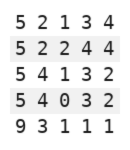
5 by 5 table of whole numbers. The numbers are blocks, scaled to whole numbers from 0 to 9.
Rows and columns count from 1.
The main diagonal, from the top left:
5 2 1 3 1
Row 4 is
5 4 0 3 2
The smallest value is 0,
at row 4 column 3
